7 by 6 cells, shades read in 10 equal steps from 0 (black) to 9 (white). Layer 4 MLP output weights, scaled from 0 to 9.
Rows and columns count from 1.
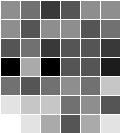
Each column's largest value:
9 8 7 5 6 8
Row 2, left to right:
5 3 5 5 3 4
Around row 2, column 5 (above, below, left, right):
5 3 5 4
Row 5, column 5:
4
